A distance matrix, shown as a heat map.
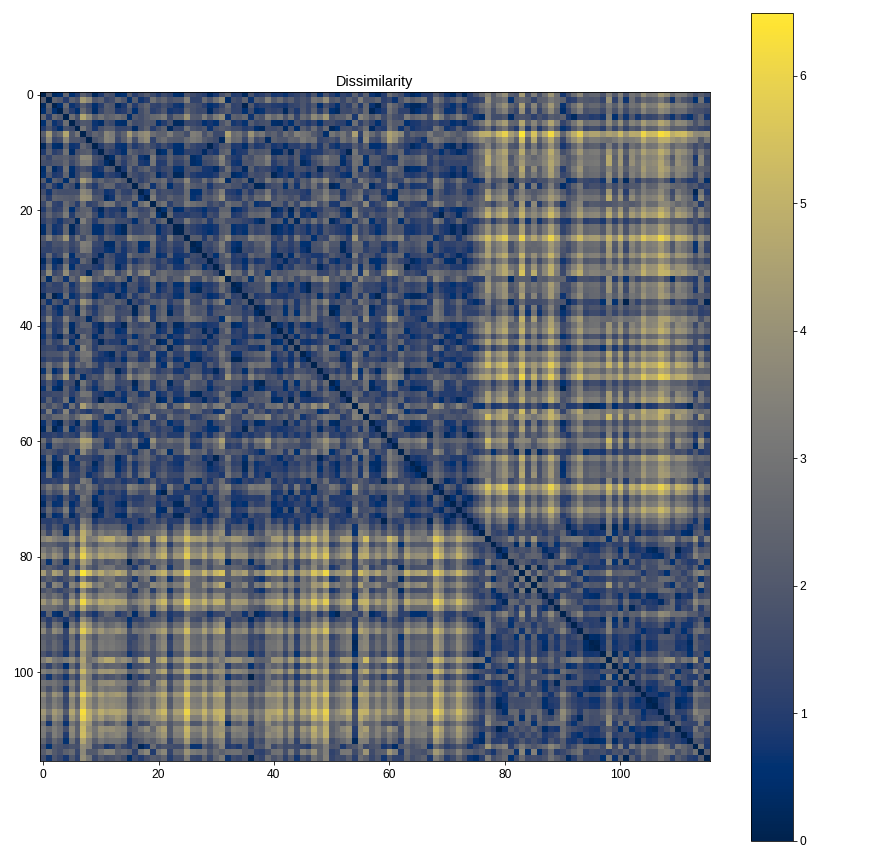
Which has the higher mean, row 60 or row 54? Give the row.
60
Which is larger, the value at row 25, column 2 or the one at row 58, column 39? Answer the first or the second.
the first
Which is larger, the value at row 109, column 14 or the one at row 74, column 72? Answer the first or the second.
the first
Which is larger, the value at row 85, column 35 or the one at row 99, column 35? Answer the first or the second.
the first
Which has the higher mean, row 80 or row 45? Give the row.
80
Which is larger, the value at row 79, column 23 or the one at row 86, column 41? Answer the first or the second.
the first
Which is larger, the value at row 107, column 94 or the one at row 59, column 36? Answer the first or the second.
the first
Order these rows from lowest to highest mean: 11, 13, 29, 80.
29, 13, 11, 80
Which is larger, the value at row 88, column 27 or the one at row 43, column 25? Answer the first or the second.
the first
